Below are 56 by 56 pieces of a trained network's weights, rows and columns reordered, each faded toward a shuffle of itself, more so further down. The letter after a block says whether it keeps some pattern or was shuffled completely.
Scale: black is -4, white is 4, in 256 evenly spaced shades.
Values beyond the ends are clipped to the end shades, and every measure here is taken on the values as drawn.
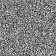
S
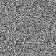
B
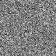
S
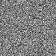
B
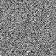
B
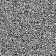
S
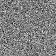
S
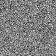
S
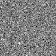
B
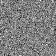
S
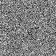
S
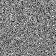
B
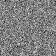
S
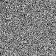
B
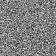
S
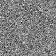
B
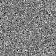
S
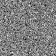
B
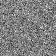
S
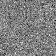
B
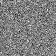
S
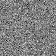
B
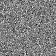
S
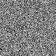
S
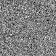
S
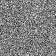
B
